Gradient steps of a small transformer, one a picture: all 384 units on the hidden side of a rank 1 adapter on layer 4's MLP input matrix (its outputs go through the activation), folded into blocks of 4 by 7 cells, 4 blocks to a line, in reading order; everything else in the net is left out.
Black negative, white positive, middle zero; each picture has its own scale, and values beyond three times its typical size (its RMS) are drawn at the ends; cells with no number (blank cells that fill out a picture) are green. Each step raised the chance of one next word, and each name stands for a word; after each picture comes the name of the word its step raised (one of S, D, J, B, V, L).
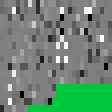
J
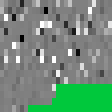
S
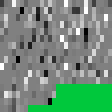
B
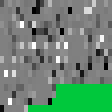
J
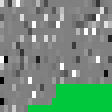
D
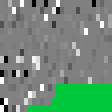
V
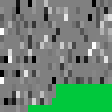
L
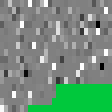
B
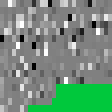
B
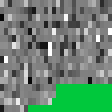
D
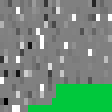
L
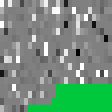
S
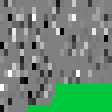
V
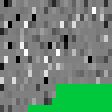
D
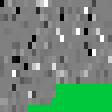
B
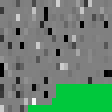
J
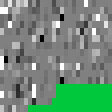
D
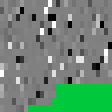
S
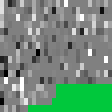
S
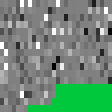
V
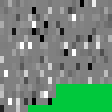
J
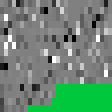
S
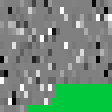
L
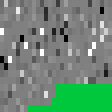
L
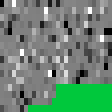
J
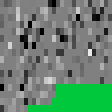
B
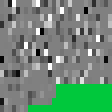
S
